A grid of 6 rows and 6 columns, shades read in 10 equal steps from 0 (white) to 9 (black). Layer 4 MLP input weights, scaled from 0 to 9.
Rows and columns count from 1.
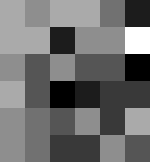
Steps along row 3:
up down up same up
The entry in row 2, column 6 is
0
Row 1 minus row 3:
-1 -2 -1 -3 -1 -1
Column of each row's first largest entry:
6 3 6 3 5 3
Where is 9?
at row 3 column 6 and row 4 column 3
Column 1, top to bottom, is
3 3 4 3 4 4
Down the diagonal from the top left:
3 3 4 8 7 6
